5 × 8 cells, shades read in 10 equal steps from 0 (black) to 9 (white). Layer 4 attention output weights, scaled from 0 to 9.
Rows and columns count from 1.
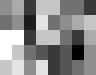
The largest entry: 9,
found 3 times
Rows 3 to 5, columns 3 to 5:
2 7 7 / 4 3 2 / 5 8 2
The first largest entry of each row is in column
4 4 1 1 2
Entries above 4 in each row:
4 5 5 3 5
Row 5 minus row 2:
3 3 4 0 -2 -2 -2 -2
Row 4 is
9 7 4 3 2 3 0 5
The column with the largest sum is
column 2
